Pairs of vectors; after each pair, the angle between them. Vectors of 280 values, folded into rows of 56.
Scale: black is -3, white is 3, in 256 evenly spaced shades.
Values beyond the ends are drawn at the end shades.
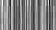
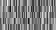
partly aligned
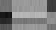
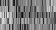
partly opposed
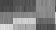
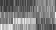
nearly parallel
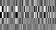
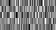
partly aligned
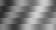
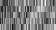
partly aligned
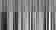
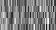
partly opposed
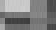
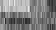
nearly parallel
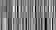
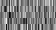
partly aligned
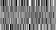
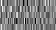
orthogonal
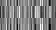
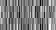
nearly opposite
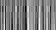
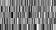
orthogonal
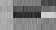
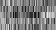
partly aligned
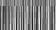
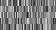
orthogonal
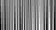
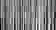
nearly parallel
